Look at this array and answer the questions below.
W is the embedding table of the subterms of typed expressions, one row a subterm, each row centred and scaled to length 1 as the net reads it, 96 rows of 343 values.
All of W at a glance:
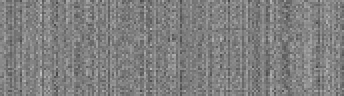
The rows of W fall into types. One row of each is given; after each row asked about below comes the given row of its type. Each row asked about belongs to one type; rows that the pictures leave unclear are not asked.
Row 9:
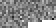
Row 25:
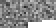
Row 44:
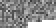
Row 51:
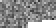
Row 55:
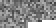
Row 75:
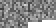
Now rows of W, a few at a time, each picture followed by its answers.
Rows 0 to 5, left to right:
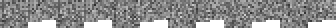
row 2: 44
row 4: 51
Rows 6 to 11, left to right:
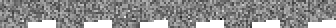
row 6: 55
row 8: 25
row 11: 75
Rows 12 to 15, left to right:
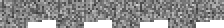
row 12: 55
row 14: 75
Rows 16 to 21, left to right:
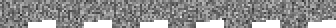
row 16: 25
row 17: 44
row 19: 25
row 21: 51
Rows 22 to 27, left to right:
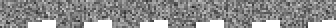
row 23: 25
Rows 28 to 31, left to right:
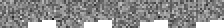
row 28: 9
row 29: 75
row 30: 44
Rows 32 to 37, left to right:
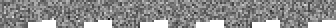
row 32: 25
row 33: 9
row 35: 51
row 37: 75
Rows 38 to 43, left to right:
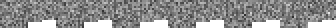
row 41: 9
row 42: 25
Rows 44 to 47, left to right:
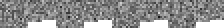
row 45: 9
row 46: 44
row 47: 51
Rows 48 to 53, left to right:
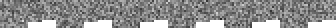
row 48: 55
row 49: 51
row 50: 9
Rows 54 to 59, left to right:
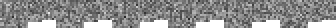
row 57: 44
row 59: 51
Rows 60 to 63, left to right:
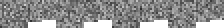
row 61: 55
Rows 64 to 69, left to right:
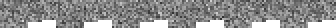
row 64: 55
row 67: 9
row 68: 75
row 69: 55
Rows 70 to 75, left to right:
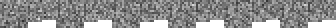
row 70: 51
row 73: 75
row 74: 75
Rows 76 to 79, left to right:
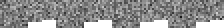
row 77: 9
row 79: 9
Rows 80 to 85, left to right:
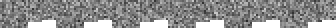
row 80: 51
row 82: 75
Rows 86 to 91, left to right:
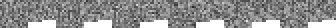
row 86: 9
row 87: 44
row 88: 44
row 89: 25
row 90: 75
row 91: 75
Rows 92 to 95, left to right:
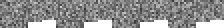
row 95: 75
